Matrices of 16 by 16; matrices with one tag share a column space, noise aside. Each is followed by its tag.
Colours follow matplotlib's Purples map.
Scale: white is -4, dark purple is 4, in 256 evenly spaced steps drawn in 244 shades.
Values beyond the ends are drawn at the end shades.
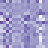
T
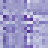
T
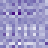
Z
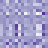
Z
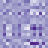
Z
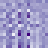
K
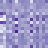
T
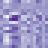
T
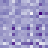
Z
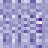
T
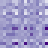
Z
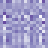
T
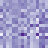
K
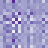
T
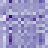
T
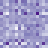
Z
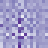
K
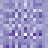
K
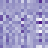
T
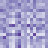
K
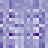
K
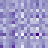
K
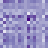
T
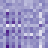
K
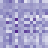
T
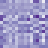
T
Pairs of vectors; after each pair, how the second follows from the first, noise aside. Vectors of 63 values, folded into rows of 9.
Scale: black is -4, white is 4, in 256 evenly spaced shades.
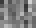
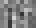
wrapped around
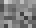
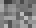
negated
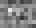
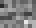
wrapped around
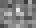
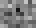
negated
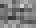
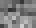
wrapped around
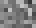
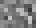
wrapped around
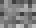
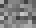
wrapped around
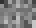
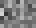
wrapped around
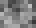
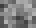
reversed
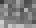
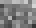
reversed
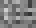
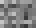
wrapped around
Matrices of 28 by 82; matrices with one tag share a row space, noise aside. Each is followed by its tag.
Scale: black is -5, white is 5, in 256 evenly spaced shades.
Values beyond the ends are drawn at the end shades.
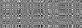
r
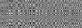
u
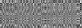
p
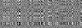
r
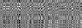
r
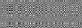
u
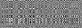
u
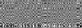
p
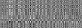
u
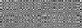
p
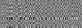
u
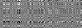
r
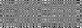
p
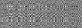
u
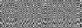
p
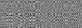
u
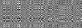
r
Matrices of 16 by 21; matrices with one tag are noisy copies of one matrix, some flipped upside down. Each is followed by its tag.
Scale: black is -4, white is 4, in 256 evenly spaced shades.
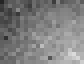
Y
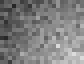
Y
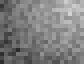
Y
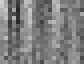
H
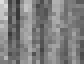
H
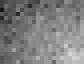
Y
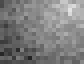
Y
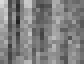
H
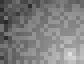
Y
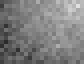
Y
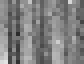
H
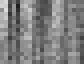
H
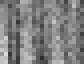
H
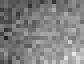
Y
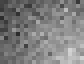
Y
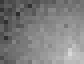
Y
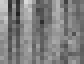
H
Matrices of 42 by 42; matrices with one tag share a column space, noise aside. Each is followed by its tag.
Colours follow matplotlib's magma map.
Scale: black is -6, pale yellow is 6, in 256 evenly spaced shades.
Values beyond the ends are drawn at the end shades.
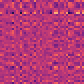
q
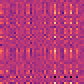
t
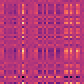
t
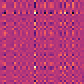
q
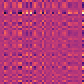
q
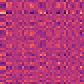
q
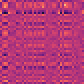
q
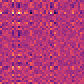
q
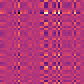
q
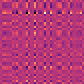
q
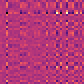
q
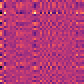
q
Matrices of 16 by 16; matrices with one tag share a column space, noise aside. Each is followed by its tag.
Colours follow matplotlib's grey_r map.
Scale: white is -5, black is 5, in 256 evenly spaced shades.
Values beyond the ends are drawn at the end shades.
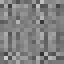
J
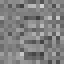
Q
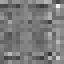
J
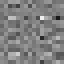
Q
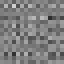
Q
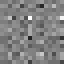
Q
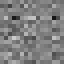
Q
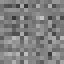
Q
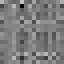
J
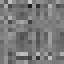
J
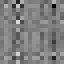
J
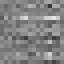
Q
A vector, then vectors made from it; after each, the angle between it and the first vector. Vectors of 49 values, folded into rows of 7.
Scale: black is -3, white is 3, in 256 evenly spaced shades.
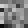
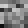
nearly parallel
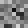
orthogonal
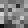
nearly parallel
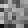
nearly parallel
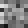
nearly parallel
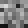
nearly parallel
